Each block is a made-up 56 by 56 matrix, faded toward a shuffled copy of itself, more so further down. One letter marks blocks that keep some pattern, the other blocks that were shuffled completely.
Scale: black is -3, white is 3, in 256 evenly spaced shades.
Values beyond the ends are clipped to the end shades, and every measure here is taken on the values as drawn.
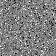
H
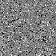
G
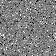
H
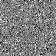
G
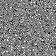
H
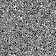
G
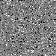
G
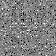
G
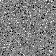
H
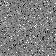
H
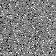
G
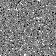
H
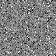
G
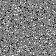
H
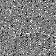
G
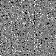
G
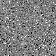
G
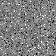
G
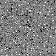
G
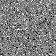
G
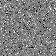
H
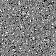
H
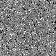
H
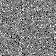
G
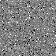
G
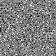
G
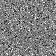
G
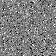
G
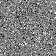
H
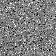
H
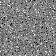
H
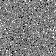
H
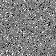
H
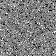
H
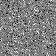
G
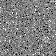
G
